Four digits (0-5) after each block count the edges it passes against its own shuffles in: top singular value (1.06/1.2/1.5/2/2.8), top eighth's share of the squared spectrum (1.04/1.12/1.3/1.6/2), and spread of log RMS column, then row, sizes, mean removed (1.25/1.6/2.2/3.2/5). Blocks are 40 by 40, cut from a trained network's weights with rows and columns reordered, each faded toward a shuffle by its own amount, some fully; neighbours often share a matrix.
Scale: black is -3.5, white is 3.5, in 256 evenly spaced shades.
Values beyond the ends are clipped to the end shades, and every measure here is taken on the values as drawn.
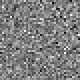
2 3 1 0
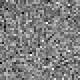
0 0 0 0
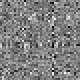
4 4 2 2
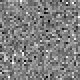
1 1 0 0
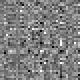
4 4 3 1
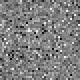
0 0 0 0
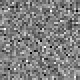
0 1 0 0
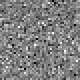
1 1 0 0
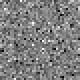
0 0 0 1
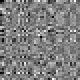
4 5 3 3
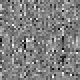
3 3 2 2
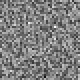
2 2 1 0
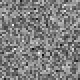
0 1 0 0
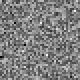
0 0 0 0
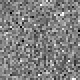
1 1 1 0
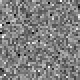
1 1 0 0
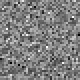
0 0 0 0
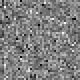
1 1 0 0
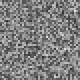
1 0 0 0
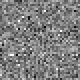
3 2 0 1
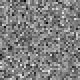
1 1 0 0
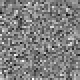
1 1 0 0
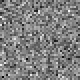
1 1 0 0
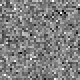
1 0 0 0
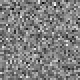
1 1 0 0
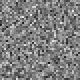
1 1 0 0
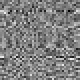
4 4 0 2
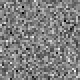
1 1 0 0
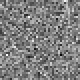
1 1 0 0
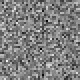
0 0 0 0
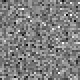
1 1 0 0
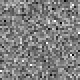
1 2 0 0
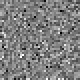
3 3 1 1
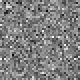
2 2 0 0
